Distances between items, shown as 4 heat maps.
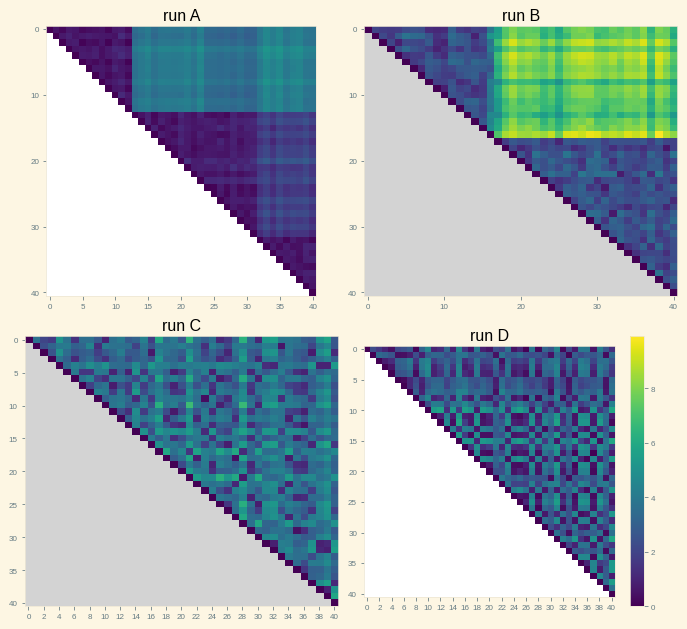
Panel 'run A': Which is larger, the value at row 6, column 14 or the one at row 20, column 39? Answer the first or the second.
the first
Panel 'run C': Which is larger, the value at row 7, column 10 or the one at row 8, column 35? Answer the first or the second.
the first
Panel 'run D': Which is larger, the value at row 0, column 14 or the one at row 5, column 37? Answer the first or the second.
the second
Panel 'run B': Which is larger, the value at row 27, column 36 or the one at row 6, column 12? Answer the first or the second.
the second
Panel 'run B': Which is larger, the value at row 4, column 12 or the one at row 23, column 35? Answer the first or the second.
the first
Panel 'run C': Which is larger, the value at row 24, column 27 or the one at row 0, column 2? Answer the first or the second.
the first
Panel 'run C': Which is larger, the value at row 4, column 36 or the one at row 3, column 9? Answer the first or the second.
the first
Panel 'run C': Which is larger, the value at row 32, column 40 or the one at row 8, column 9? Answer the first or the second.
the first
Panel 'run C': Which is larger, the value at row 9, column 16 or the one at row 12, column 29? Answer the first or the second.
the second
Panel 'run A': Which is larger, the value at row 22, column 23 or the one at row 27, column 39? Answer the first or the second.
the second
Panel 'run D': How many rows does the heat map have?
41
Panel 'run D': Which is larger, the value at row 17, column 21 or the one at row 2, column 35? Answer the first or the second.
the second
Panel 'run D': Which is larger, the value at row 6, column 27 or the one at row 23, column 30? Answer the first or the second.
the second
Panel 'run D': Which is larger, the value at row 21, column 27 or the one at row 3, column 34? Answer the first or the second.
the first
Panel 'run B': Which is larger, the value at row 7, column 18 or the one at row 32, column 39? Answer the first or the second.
the first
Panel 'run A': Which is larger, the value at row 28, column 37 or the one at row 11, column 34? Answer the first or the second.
the second
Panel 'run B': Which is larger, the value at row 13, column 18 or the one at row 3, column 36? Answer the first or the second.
the second
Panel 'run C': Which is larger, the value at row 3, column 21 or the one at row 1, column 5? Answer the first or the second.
the first
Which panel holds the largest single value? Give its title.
run B
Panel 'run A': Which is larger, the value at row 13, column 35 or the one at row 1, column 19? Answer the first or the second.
the second
